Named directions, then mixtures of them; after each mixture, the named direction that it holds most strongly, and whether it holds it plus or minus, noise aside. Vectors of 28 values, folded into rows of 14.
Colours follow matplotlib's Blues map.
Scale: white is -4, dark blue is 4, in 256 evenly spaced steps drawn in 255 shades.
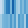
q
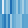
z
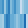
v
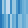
q, minus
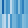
z, minus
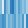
z, plus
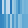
z, plus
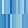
z, plus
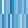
z, plus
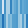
v, minus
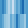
v, minus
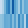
q, plus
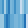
v, plus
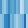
v, plus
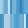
v, minus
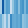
z, minus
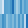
q, plus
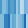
v, plus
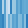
v, minus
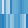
v, minus
